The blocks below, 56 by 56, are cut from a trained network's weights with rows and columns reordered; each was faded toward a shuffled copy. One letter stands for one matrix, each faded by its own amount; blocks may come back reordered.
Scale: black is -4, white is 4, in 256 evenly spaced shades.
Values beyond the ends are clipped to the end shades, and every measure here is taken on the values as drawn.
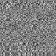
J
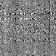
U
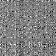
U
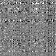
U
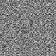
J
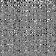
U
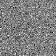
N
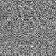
J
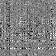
U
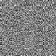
J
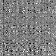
U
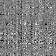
U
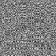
J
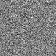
N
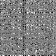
U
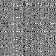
U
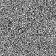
N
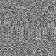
J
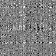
U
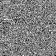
N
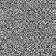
J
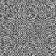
J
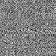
J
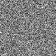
N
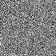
N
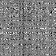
U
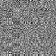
J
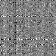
U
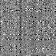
U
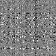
U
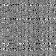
U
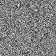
N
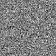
N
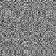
J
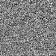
N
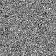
N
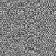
J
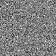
N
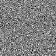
N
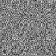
J
